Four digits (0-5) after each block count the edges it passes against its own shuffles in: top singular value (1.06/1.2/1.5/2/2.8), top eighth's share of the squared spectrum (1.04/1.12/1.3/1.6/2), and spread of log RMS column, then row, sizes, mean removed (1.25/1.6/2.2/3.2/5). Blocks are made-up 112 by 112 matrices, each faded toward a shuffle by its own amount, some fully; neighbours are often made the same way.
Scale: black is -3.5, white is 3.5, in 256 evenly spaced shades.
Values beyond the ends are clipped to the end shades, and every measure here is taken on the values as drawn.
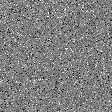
1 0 0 0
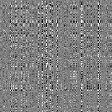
5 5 4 3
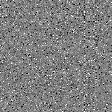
3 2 1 0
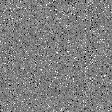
3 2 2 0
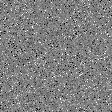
0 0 0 0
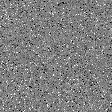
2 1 0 0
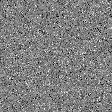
1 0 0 0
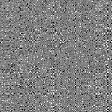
5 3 3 2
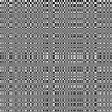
5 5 5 5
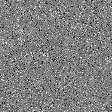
2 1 0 0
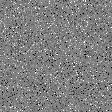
0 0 0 0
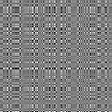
5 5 5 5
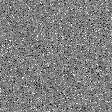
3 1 0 0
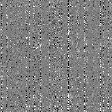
3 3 4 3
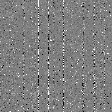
3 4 3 1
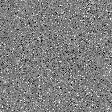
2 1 0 0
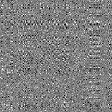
5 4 3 3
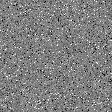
0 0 0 0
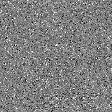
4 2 1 1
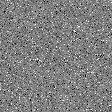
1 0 0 0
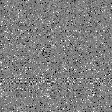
4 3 1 2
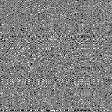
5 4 2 3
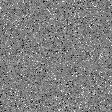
1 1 0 0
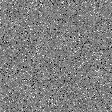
2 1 0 0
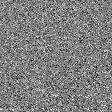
1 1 0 1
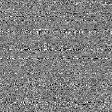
3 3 1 4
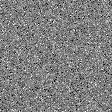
0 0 0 0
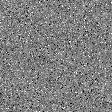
0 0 0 0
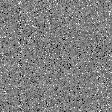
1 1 2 0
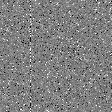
2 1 2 0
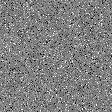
0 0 0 0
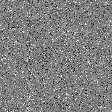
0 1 1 0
